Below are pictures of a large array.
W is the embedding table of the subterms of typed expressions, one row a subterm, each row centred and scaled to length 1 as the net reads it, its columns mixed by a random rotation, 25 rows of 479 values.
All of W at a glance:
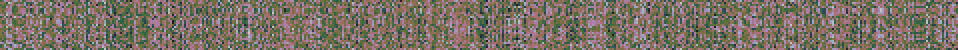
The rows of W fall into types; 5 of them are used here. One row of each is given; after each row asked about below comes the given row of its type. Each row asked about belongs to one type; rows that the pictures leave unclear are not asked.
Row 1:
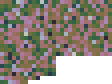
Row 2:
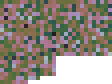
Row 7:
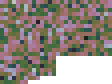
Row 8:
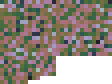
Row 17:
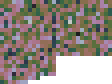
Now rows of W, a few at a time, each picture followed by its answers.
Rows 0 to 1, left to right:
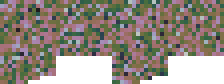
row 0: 8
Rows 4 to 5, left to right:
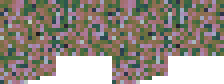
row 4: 17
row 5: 17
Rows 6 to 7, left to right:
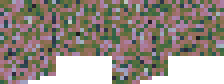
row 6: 17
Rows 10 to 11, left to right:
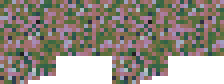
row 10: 7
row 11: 7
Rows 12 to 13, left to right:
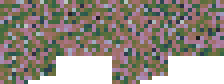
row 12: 1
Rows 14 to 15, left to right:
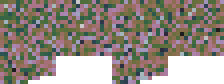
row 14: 2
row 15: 2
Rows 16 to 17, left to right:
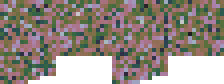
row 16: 7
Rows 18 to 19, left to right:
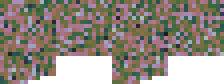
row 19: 2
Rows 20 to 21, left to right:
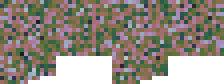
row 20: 7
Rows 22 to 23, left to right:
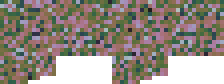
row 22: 8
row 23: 8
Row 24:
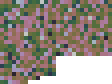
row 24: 1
